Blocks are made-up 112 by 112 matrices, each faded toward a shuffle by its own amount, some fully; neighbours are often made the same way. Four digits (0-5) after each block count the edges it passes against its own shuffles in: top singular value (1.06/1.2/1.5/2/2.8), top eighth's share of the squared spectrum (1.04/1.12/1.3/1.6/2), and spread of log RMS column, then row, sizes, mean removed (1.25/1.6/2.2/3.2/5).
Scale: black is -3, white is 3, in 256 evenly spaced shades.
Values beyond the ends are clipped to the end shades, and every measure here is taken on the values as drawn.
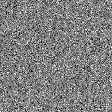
3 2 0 1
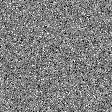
0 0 0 0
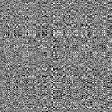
5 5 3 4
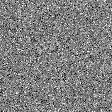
1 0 0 0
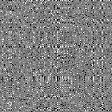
5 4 3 3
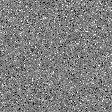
0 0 0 0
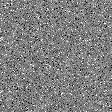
0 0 0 0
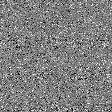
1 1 0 2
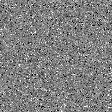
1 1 0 2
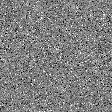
0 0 0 1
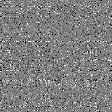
4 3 1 3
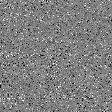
3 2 0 1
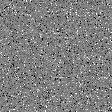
2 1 0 0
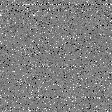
2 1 0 2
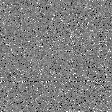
2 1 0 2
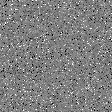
0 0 0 0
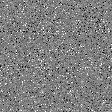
1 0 0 1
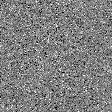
0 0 1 0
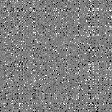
4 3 2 2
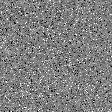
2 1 0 0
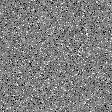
1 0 0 0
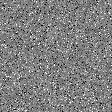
0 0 0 0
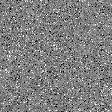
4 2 1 1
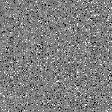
4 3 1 1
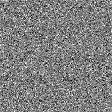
3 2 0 0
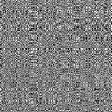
5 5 4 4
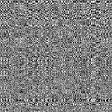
5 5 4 4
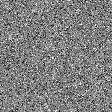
1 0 0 0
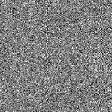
4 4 2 2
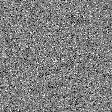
2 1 0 0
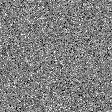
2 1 0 0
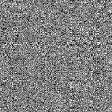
4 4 2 2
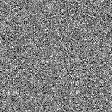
3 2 1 1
